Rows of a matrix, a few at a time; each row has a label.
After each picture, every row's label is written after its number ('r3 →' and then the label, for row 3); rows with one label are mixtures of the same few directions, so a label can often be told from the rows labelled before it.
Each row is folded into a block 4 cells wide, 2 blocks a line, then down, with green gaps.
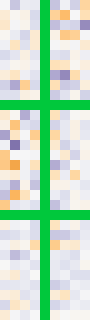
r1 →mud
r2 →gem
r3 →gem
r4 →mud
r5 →gem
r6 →gem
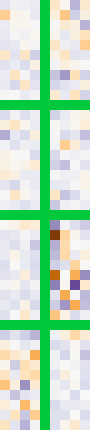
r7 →mud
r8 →gem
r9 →gem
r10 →gem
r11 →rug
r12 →mud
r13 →rug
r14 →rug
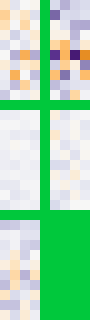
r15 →mud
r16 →mud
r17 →gem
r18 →mud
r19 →mud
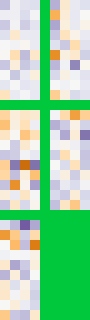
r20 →mud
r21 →mud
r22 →mud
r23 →rug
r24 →rug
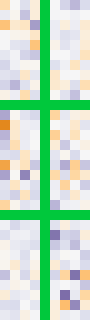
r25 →gem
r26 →rug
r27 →mud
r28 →mud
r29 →mud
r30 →mud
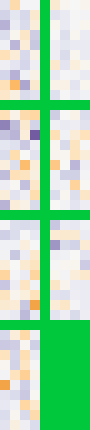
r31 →mud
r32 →mud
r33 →rug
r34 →rug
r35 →rug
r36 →gem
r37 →rug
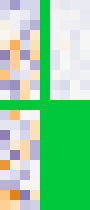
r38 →mud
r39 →mud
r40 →mud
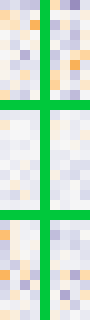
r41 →rug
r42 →rug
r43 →mud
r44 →rug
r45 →mud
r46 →mud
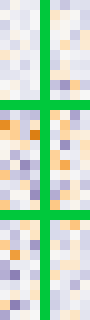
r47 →mud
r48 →mud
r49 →rug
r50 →gem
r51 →gem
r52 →rug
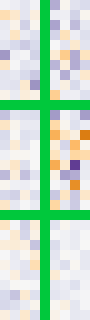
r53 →rug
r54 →mud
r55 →mud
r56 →rug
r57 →gem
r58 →mud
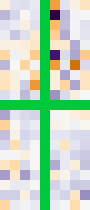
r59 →rug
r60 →mud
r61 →mud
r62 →rug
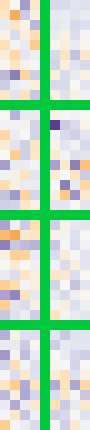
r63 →gem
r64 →mud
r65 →mud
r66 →mud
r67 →gem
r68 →mud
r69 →mud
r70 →mud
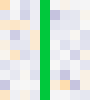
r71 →gem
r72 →mud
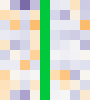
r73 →rug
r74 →gem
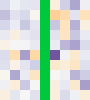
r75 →mud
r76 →rug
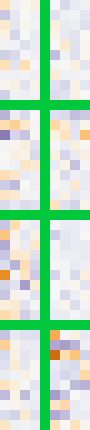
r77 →mud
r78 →mud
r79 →gem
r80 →rug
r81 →mud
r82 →mud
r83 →mud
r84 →gem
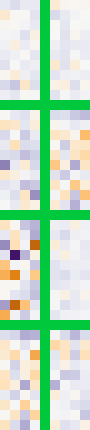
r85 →mud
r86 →mud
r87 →rug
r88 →rug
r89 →gem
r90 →gem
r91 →rug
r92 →rug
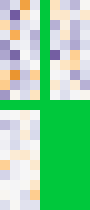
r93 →gem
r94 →rug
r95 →rug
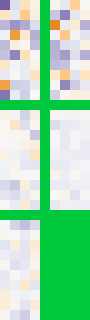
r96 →gem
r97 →gem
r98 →gem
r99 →mud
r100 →rug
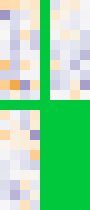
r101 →mud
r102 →rug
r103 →gem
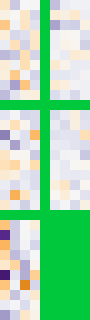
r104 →mud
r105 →gem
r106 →gem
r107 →gem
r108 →mud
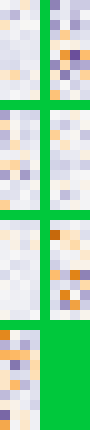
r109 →gem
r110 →mud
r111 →mud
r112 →gem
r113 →rug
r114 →mud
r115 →gem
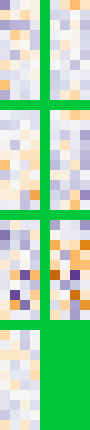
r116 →gem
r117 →rug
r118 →rug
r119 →rug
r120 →mud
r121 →rug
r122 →gem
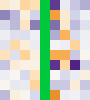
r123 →rug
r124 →mud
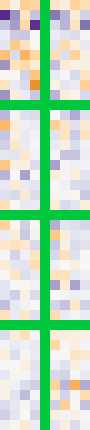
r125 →rug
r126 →rug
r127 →mud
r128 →rug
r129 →gem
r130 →mud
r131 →rug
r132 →mud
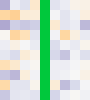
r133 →gem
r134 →gem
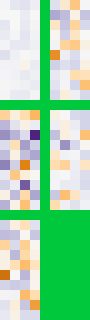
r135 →rug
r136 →rug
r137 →rug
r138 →gem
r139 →rug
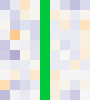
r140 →gem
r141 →rug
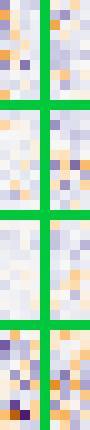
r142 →mud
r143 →gem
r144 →mud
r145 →mud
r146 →rug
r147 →rug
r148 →mud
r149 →mud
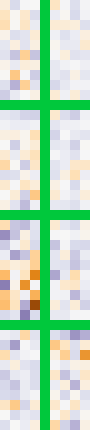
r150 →mud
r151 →gem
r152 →rug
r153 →rug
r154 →rug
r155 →rug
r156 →gem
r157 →rug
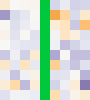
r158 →mud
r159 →rug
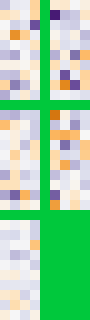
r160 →gem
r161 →mud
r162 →mud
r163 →gem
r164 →gem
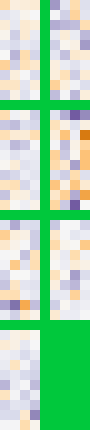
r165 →mud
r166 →gem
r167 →gem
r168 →rug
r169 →mud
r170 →rug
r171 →rug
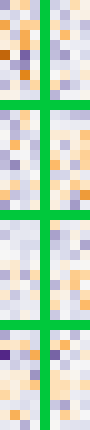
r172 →rug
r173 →gem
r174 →gem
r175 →rug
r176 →mud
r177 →rug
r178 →gem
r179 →gem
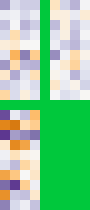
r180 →mud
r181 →rug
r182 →gem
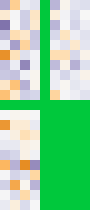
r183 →mud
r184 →mud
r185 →mud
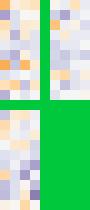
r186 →mud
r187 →gem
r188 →rug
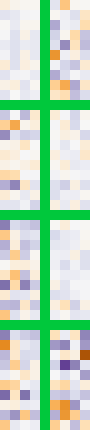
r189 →mud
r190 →mud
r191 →gem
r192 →gem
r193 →mud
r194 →mud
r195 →mud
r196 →gem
